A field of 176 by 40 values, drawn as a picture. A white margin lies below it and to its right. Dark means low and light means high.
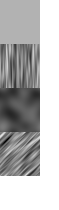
It is made of 4 by 1 panels. Panel 1,1: high, flat. Panel 2,1: middling, streaked downward, strong in contrast. Panel 3,1: low, smooth. Panel 4,1: middling, slanting up to the right, strong in contrast.
